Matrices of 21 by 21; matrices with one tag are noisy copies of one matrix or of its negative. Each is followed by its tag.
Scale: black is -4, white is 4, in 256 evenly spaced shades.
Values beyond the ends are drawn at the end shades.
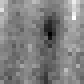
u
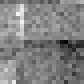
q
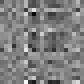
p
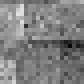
q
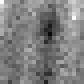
u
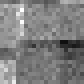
q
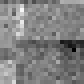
q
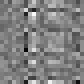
p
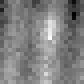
u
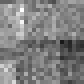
q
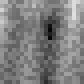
u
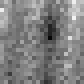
u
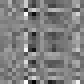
p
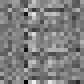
p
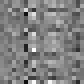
p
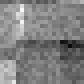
q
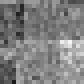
q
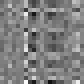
p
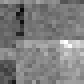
q
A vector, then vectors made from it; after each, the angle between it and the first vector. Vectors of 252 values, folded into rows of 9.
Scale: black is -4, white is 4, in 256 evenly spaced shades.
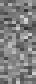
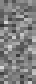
partly aligned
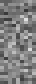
nearly parallel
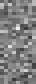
partly aligned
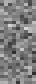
nearly opposite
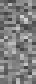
nearly parallel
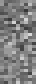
nearly parallel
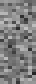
nearly opposite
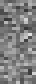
nearly parallel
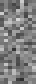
orthogonal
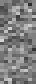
orthogonal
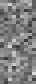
partly aligned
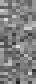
partly opposed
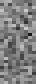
nearly opposite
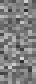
partly aligned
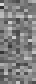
orthogonal
